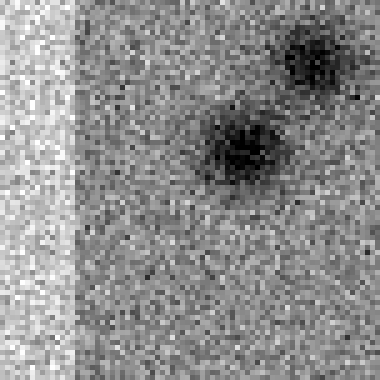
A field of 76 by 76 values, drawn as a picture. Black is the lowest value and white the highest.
Seam: vertical, 20% of the way across, the left part higher. Stripes: none. Dips: two.
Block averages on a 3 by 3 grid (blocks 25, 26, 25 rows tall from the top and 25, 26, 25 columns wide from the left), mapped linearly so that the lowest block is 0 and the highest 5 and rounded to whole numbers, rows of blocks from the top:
5 2 0
5 1 2
5 3 3
